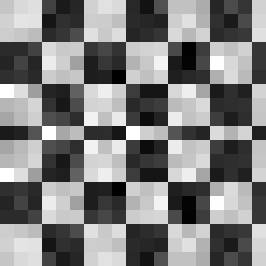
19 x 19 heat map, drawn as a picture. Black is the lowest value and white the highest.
The histogram has two humps. No overall slope runs across the table. It is mirror symmetric from top to bottom. The field is checkered.
